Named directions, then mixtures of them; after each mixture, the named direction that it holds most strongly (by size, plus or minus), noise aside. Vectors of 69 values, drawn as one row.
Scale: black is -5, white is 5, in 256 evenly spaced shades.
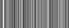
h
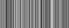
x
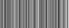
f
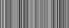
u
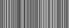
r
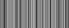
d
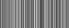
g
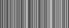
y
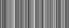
d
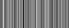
h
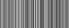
g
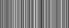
g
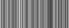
y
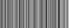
f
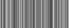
u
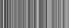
f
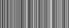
y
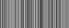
g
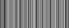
d
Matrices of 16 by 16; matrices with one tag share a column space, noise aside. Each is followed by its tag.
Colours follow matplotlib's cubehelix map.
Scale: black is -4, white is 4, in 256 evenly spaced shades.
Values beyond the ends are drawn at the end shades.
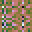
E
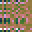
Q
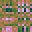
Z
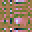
Q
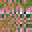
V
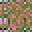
Q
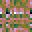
V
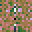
Z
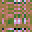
Q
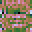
V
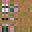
Z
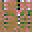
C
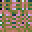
C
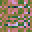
E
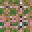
E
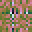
V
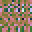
Z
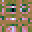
Z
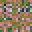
Z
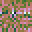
V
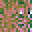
V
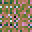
E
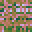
Z
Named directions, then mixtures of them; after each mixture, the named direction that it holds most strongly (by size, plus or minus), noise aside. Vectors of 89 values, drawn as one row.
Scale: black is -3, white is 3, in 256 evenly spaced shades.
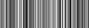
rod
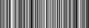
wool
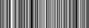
wool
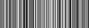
rod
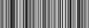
rod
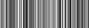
rod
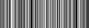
wool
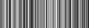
wool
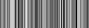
rod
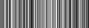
wool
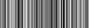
rod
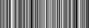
wool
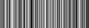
wool
